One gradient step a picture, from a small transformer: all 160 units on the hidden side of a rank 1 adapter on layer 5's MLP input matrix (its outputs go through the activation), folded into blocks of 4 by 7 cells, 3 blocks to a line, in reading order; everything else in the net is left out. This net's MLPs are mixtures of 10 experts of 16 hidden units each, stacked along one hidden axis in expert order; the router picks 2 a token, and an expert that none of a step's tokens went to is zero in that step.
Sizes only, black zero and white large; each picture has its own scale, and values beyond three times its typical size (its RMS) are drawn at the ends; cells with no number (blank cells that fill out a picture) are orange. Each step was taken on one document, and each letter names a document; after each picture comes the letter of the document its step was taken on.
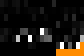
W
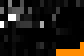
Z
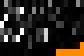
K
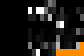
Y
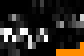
K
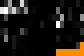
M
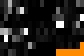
K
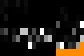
W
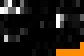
M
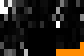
M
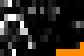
K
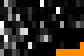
K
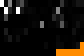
M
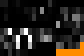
W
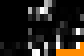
Y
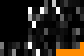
Y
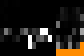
W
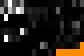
M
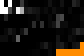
M
